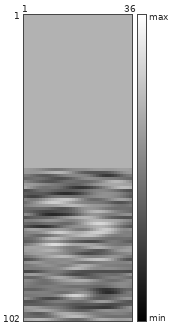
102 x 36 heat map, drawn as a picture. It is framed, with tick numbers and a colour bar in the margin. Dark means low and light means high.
It is made of 2 by 1 panels. Panel 1,1: high, flat. Panel 2,1: middling, streaked across, strong in contrast.
